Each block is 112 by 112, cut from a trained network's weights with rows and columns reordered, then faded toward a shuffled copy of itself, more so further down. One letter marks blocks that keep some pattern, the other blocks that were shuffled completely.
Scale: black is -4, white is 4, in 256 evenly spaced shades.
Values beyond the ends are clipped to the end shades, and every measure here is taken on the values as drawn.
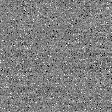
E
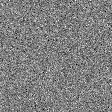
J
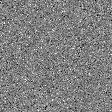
J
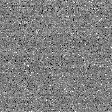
E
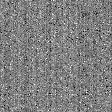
E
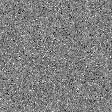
J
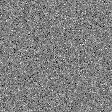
J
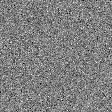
J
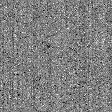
E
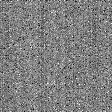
E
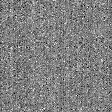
E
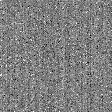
E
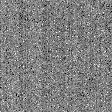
E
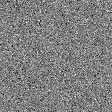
J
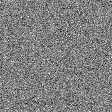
J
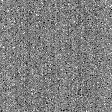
E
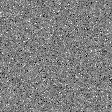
J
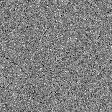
J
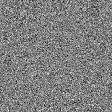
E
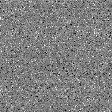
E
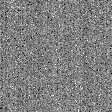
E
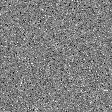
J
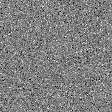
J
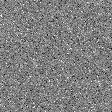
J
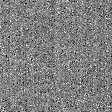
E
